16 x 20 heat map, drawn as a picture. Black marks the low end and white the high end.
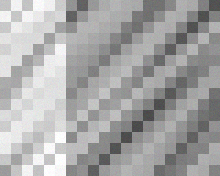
A vertical seam about 30% of the way across splits the table, and the left part is higher. The histogram is bell-shaped. The grain runs diagonally up to the right.
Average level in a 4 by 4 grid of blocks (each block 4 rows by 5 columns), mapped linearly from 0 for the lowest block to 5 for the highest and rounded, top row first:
5210
4210
5300
4210
